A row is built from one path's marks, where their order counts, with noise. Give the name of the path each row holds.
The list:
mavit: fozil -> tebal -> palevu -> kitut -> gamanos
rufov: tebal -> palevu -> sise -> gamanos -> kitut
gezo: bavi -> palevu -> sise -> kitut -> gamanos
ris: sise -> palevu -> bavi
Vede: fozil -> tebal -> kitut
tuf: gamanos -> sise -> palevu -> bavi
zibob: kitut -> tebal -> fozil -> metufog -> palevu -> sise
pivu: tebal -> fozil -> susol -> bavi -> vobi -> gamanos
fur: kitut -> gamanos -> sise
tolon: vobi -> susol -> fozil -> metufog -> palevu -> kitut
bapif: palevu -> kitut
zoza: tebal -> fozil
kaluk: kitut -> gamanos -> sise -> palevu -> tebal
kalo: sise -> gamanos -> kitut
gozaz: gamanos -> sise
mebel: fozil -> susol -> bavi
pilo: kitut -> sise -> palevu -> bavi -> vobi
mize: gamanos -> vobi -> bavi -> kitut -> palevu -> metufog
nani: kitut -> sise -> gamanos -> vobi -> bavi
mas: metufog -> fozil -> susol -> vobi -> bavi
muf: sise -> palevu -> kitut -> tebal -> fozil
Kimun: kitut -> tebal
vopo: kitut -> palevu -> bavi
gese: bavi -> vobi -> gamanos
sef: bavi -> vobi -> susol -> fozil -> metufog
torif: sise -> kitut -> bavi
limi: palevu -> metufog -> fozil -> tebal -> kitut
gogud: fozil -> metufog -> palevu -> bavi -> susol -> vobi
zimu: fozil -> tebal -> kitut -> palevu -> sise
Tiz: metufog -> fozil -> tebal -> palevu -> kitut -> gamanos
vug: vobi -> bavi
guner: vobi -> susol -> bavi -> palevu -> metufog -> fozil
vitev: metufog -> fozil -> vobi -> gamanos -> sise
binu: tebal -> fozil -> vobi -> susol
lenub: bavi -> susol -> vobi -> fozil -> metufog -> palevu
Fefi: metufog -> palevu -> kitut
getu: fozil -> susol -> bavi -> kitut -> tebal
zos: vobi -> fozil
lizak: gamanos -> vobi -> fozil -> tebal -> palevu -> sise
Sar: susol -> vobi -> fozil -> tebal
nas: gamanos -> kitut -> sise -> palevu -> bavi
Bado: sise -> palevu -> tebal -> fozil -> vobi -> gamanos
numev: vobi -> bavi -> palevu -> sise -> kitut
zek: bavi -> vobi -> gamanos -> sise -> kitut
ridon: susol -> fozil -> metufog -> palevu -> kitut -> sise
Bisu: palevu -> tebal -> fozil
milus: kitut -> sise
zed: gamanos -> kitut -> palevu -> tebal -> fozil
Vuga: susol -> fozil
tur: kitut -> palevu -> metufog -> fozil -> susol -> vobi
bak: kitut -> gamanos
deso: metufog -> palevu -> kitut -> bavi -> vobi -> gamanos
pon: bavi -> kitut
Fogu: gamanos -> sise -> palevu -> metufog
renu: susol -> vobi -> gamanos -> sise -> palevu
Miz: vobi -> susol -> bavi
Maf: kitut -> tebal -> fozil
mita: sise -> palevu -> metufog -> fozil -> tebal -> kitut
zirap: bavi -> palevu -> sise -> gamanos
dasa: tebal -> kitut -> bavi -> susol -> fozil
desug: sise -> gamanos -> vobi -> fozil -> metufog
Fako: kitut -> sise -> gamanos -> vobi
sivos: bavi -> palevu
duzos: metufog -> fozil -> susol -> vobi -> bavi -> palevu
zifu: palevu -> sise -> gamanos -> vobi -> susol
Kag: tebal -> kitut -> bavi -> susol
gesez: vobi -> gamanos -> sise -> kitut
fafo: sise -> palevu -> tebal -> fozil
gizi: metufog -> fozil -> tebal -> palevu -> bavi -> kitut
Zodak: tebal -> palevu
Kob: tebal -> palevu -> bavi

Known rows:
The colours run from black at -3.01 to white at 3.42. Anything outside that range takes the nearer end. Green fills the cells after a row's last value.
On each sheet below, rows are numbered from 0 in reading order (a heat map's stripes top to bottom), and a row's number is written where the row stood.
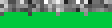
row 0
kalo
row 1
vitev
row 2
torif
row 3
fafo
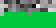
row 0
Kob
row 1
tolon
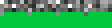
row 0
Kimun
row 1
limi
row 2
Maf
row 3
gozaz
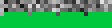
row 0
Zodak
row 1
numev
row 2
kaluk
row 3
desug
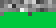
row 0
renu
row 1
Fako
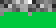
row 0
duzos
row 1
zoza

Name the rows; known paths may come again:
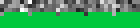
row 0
Sar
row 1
zimu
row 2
nas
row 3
desug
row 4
Kob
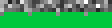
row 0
pilo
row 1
gizi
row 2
limi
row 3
Maf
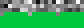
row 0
tolon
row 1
Kag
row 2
milus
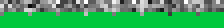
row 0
numev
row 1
ridon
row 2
muf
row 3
Vuga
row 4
torif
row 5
pon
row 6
vitev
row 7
kalo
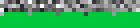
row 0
bapif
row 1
Kimun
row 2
gese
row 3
Fako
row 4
lenub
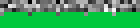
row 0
tur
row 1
mize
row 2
deso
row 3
pivu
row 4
vopo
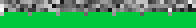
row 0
sivos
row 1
zos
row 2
fafo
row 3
Tiz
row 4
gogud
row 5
fur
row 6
Fefi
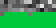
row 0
Bado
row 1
zibob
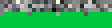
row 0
mas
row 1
zed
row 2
zoza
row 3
zek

